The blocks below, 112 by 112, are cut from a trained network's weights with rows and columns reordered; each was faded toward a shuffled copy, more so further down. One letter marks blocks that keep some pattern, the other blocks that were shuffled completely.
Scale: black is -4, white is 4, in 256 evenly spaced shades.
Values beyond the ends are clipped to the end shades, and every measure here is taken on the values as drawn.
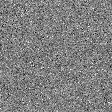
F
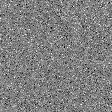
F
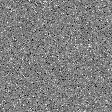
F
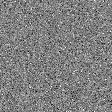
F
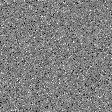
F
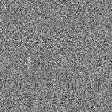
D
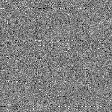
D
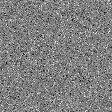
F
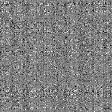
D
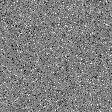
F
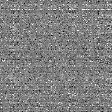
D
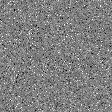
F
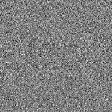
D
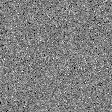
F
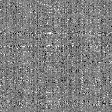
D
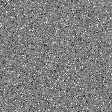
F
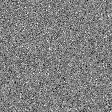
F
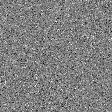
F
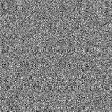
D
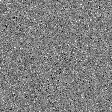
F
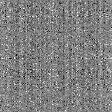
D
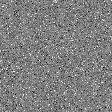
F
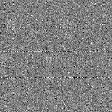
D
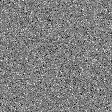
F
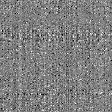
D
